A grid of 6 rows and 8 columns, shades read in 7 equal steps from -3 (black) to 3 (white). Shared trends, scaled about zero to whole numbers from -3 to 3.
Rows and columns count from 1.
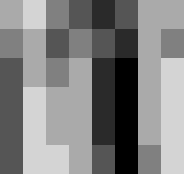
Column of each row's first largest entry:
2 2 8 2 2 2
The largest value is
2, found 9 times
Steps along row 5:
up down same down down up up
